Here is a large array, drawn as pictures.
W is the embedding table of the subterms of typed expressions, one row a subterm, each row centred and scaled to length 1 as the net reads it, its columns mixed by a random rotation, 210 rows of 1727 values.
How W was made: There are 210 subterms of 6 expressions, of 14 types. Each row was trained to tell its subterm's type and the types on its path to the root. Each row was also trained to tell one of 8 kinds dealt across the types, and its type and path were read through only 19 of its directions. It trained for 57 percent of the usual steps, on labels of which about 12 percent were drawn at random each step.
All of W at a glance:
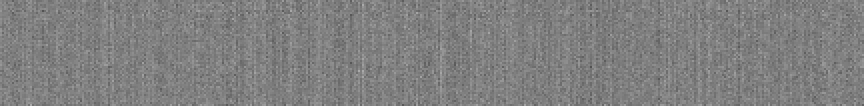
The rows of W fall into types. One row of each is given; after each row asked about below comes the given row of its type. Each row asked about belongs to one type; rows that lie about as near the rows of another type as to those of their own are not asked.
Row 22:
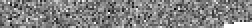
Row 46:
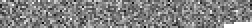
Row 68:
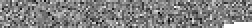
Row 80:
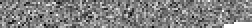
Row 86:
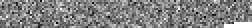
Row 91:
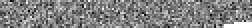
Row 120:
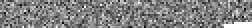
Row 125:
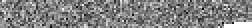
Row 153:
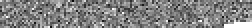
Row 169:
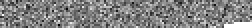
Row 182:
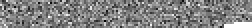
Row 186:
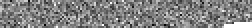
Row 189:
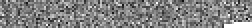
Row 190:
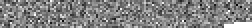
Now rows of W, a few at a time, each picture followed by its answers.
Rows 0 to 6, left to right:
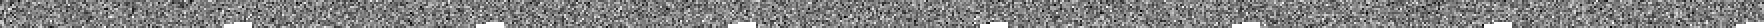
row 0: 169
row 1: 68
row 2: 186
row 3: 80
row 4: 153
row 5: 80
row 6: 153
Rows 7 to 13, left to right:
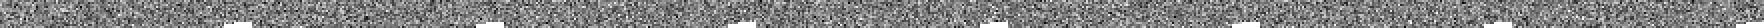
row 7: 125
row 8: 189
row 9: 46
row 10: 153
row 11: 46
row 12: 68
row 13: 189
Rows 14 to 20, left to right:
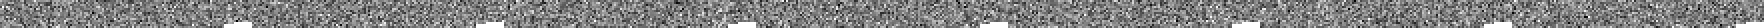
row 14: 182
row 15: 125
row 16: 80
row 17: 186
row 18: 68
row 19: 153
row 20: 46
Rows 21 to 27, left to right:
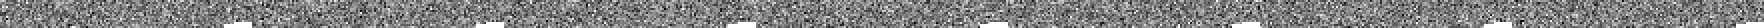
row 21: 91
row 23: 91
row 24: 189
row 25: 46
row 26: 186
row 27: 190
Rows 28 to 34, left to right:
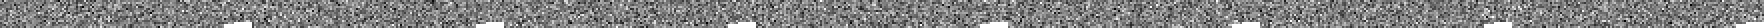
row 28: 120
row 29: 169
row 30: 68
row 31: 46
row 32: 46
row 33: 190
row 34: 169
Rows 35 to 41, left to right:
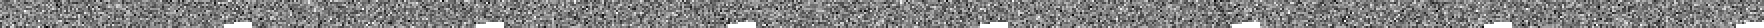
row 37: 91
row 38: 190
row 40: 80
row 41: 125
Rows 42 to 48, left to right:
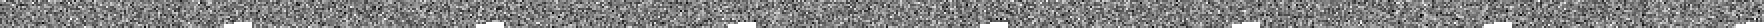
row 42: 46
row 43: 120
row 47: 153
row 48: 190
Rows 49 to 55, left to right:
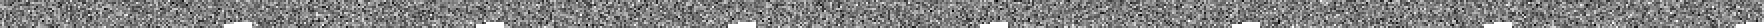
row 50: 80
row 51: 125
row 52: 120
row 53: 190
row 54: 68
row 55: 125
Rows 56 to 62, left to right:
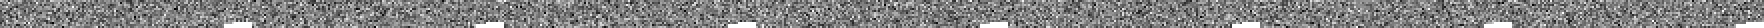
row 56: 22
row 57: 120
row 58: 22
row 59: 182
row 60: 80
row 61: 22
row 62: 91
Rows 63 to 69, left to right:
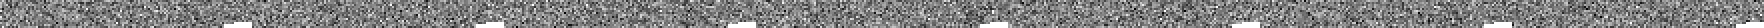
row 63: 68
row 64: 86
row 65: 182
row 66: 91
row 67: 120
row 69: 80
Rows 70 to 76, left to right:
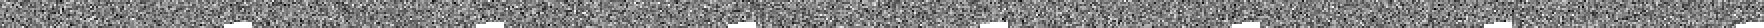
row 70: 189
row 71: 189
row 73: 46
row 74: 86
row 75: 86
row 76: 190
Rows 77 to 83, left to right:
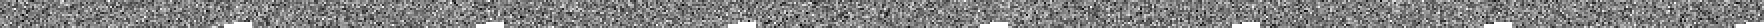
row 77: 68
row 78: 189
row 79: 125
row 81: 80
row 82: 153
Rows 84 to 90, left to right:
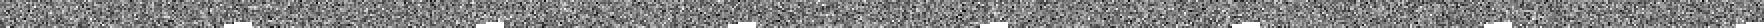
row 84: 153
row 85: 169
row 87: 68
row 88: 68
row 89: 182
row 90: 169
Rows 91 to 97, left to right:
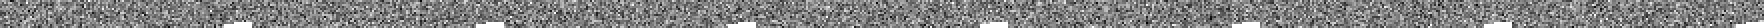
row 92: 68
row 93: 91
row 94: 22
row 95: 46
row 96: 169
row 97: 86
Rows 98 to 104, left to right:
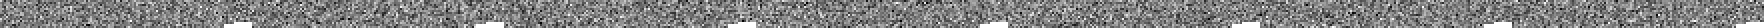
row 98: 153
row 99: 68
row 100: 86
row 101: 182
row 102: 86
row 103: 91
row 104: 46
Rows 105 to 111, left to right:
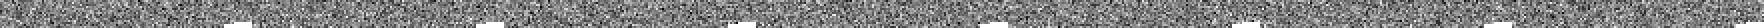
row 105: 86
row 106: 80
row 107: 125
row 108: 68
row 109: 125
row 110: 182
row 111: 120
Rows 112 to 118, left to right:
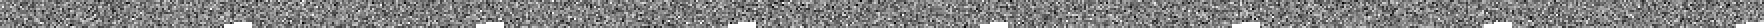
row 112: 189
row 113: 190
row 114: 125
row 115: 46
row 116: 120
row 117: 120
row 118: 86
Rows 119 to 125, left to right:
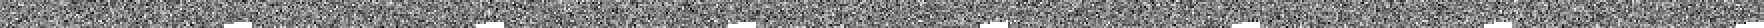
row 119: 68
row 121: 22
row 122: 125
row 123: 22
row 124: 125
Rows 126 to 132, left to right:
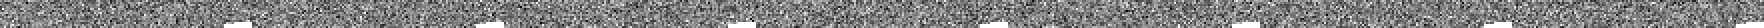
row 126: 182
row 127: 120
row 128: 46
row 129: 91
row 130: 46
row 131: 186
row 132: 182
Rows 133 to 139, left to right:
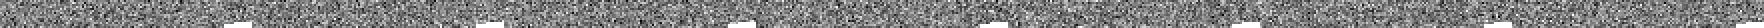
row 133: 189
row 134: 169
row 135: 182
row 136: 190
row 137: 91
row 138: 189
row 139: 190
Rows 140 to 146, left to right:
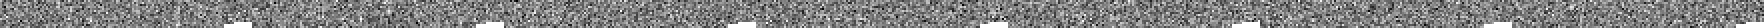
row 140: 153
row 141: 153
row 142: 86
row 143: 120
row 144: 125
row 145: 22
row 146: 86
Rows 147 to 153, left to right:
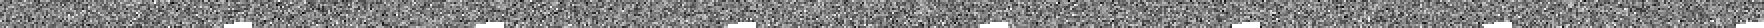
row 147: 125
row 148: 190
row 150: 86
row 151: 182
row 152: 120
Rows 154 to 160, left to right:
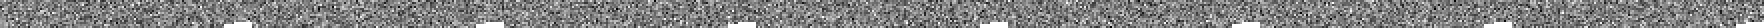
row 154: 182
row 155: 169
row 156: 190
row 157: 68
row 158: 186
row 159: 86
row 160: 153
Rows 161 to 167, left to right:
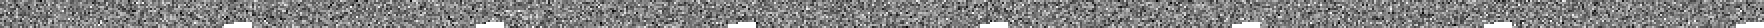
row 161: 153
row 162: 125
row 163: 120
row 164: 190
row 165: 182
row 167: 190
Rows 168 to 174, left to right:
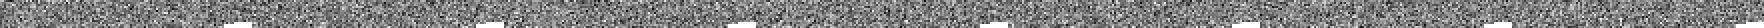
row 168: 190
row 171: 68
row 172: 169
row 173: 22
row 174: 86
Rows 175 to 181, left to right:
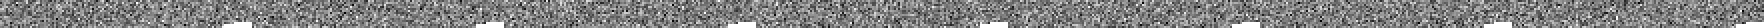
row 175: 91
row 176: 125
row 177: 153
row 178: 80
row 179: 190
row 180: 86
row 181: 190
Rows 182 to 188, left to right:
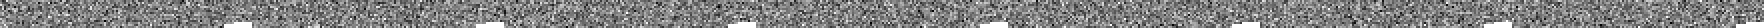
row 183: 169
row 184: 91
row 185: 120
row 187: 46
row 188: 68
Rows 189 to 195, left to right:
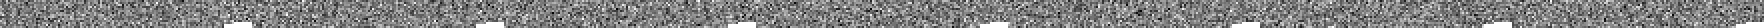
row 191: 189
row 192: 46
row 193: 186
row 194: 91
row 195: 22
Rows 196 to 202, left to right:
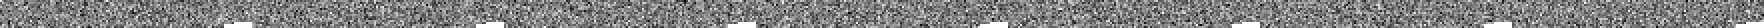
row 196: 80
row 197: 189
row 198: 169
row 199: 91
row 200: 68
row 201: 46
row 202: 86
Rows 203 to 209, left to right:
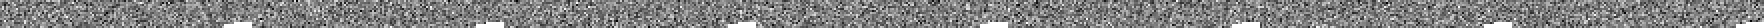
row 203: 182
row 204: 153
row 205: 86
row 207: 186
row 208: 190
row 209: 86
